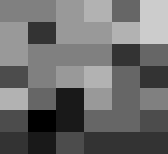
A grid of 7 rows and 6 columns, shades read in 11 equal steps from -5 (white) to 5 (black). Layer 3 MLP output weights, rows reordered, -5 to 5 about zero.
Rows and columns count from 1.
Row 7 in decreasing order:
4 3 3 3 3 2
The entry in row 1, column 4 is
-2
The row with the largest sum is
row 7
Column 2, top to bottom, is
0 3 0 0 1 5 4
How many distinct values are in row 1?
5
